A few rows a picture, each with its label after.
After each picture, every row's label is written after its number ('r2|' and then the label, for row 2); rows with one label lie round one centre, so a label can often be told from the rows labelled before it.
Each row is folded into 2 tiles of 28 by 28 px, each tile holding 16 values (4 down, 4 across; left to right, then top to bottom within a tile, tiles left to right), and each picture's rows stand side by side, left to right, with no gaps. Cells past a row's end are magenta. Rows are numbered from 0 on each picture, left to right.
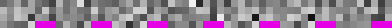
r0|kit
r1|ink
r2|kit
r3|ink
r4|kit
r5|kit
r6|ink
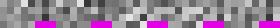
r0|ink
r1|ink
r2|kit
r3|kit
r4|ink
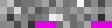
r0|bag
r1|ink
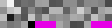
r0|bag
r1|kit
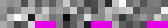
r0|kit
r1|bag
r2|bag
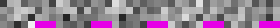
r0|kit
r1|bag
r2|bag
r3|kit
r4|ink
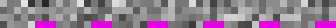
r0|ink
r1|ink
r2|bag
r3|ink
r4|kit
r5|ink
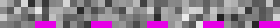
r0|ink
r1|bag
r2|ink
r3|kit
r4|bag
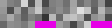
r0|ink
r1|kit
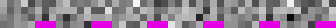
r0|ink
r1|bag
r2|ink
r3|kit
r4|ink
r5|bag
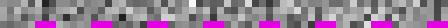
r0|ink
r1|bag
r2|bag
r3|ink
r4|ink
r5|bag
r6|kit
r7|ink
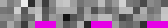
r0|ink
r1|bag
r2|bag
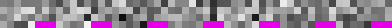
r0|kit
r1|kit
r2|bag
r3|ink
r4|kit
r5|bag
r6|bag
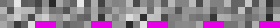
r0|kit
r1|ink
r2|kit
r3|ink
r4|ink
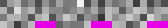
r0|kit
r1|ink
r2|kit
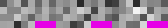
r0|kit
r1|kit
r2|kit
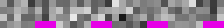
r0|ink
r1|kit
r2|bag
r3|ink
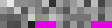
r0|bag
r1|ink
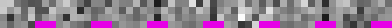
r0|bag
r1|bag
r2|ink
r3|ink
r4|kit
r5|ink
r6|bag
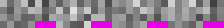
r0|ink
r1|kit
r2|ink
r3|ink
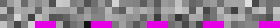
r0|kit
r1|bag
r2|ink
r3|bag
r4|ink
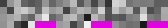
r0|kit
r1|kit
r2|bag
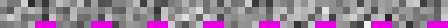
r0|ink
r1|ink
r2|ink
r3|kit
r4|ink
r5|kit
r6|kit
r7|ink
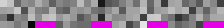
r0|bag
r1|ink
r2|kit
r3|bag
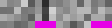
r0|ink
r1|kit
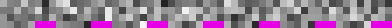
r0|ink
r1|bag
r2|kit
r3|kit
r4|bag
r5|bag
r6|kit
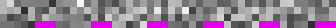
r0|bag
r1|ink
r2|kit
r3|bag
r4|kit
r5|bag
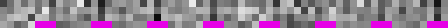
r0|kit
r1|ink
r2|ink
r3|ink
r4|kit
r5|bag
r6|ink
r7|ink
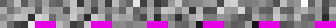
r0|kit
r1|kit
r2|ink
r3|bag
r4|bag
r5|ink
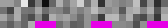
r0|ink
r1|ink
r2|ink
